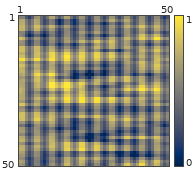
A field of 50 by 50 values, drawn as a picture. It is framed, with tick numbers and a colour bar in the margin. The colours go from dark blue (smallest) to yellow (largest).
No overall slope runs across the table. No row or column stands out. Upright stripes repeat 10 times across the table.
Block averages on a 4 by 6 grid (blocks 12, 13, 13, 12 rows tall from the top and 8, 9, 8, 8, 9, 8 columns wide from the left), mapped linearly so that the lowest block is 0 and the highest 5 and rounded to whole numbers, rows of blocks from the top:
2 1 0 2 2 2 | 4 5 2 2 3 3 | 3 2 1 3 2 1 | 2 2 1 1 1 1
